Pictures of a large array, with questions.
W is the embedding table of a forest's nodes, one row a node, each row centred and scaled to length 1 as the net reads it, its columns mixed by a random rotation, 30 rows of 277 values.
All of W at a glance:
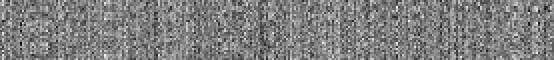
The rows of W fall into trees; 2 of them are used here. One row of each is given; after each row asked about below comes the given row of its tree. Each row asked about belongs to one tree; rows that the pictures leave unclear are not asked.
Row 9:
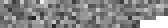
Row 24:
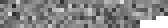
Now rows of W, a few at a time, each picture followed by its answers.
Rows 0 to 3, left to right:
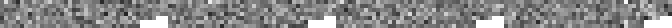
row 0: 9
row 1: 9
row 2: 9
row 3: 24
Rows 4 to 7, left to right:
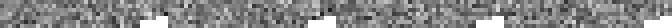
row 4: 24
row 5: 24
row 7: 9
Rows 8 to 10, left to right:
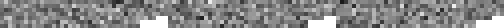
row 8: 9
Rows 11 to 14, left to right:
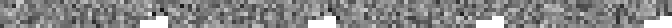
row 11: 24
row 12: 24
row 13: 9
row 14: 24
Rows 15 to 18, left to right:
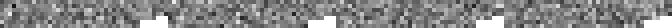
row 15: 24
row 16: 9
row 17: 9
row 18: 24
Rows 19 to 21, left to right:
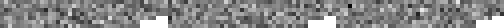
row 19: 9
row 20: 9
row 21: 24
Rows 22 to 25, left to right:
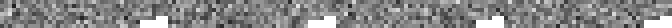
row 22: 24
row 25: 9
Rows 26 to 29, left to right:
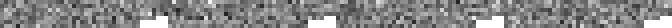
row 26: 24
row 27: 9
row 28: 9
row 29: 9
